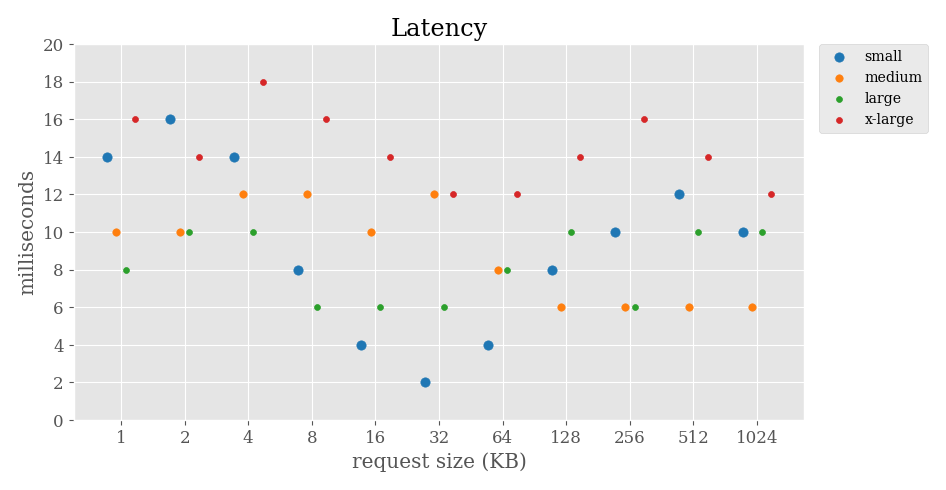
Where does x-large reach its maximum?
4
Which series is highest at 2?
small
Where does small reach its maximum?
2
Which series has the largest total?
x-large
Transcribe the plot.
Title: Latency
x-axis: request size (KB), ticks 1 2 4 8 16 32 64 128 256 512 1024
y-axis: milliseconds, ticks 0 2 4 6 8 10 12 14 16 18 20
Legend: small, medium, large, x-large
Values:
small: 14 16 14 8 4 2 4 8 10 12 10
medium: 10 10 12 12 10 12 8 6 6 6 6
large: 8 10 10 6 6 6 8 10 6 10 10
x-large: 16 14 18 16 14 12 12 14 16 14 12
